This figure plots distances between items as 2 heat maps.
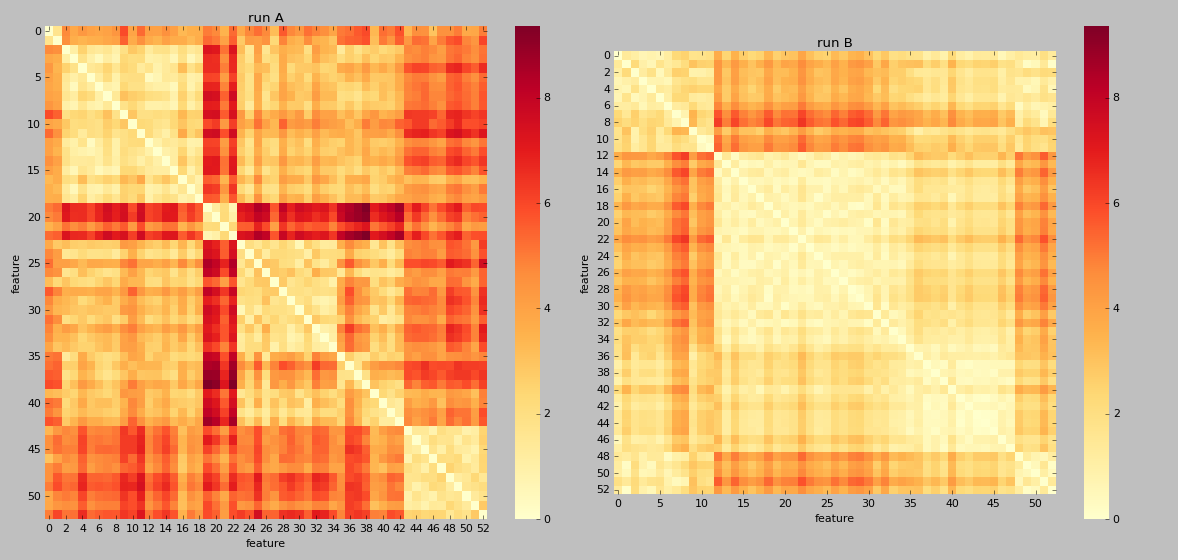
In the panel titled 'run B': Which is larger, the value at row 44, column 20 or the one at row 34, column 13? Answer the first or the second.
the first
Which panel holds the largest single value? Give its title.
run A
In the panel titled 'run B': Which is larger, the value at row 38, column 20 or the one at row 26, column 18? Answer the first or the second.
the first
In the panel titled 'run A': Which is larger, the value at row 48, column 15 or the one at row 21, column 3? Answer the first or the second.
the first
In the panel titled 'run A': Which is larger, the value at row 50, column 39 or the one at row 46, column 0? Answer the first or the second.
the first
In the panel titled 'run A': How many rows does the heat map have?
53
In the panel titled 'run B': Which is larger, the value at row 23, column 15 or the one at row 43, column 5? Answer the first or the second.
the second
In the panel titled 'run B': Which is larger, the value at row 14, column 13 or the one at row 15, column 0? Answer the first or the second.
the second
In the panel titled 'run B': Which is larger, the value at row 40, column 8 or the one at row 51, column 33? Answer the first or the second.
the first
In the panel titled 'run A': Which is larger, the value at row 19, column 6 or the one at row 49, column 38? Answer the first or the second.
the first
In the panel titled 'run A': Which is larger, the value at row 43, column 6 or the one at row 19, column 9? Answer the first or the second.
the second
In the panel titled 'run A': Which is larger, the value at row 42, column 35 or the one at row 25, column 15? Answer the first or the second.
the second
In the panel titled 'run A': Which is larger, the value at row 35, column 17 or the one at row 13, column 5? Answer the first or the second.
the first
